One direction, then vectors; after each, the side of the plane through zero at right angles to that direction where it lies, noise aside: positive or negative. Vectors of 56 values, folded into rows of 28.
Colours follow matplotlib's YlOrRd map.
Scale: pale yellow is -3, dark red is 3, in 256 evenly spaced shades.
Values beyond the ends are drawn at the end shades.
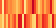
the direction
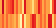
negative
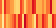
positive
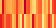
negative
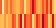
positive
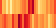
positive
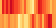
negative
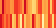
negative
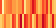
positive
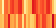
positive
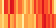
positive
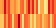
positive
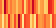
positive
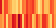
positive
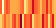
positive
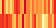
negative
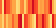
positive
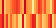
negative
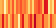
negative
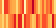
positive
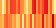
positive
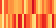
positive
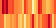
negative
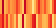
negative
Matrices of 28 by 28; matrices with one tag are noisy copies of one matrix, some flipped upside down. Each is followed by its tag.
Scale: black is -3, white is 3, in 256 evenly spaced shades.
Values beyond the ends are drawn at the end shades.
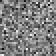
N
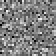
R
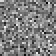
N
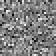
R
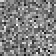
N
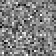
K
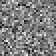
K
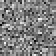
R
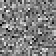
R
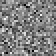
K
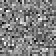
R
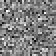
R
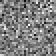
N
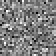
R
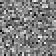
R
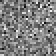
N
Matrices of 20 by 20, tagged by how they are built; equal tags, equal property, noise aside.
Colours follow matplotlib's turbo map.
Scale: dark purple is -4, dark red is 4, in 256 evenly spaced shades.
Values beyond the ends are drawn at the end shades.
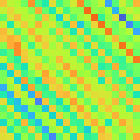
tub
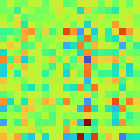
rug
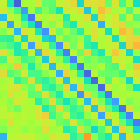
tub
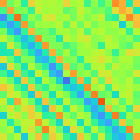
tub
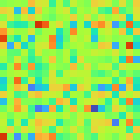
rug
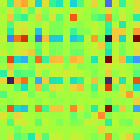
rug
